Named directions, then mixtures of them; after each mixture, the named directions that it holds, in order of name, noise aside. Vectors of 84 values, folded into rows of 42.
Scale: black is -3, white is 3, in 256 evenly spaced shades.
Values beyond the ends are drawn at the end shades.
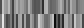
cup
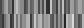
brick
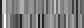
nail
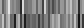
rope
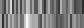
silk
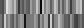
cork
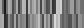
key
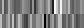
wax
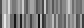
nail, rope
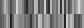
brick, silk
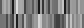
brick, cup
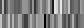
wax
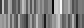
key, nail, wax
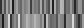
brick, silk, wax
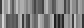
cup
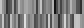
brick, cork, wax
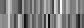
cork, rope, wax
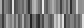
cup, silk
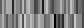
cup, silk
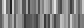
key, silk, wax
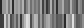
brick, nail, silk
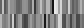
wax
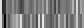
nail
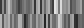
cork, wax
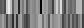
cork, cup, key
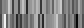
cork, key, nail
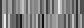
key, nail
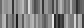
cup, nail, silk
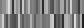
cup, rope, silk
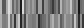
rope, silk
